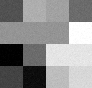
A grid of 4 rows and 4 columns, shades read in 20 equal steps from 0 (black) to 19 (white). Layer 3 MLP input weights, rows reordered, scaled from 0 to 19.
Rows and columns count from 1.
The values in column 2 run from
1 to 13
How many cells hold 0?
1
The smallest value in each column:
0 1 11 8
